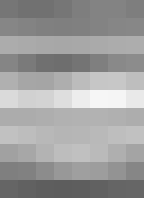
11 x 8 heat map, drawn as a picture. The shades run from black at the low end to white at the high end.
The middle right is the ninth with the highest average. There is no overall slope. Streaks run across, left to right. On average the colour sits 60% of the way up the scale.
